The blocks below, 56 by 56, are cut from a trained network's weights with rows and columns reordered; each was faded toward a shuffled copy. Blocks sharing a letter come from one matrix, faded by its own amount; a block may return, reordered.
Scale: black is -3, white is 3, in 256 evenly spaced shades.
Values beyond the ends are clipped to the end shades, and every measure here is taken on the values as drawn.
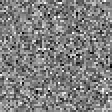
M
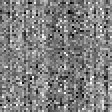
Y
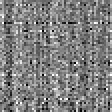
Y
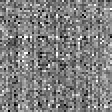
Y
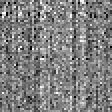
Y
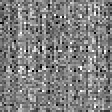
Y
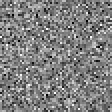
M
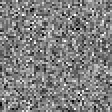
M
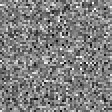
M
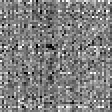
Y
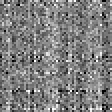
Y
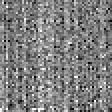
Y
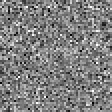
M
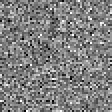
M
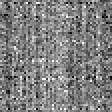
Y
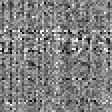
Y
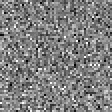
M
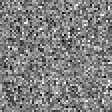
M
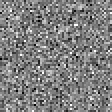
M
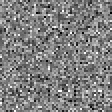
M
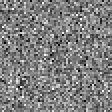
M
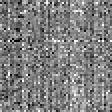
Y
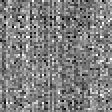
Y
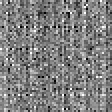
Y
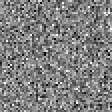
M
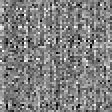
Y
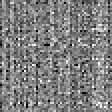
Y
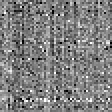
Y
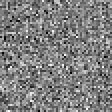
M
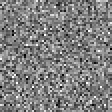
M
